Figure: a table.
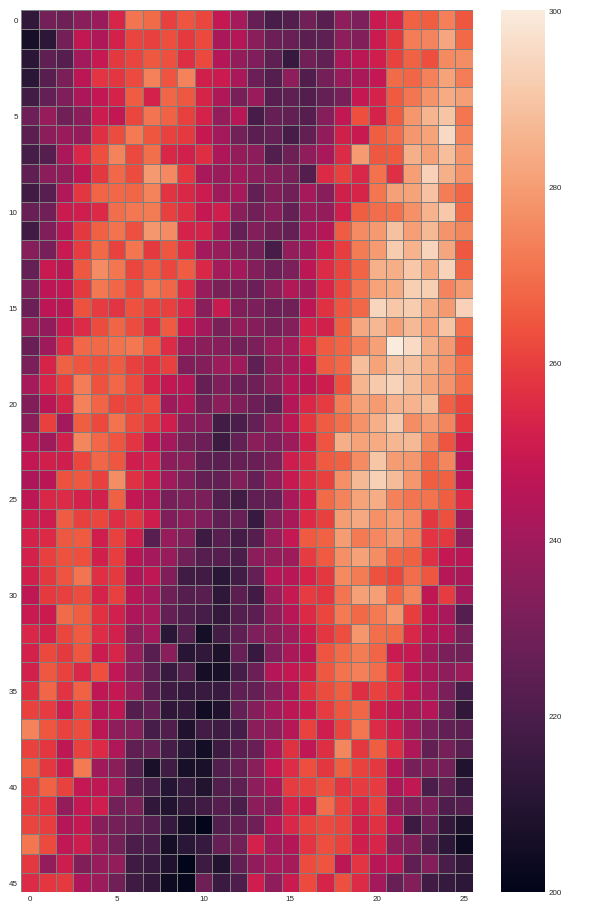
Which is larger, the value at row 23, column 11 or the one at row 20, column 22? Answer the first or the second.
the second
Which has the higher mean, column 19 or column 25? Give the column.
19
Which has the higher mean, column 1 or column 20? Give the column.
20
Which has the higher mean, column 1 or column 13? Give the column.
1
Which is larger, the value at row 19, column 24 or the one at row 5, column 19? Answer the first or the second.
the first
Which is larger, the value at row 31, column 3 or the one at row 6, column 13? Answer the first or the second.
the first
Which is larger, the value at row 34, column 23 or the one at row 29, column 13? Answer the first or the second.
the first
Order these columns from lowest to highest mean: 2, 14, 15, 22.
14, 15, 2, 22
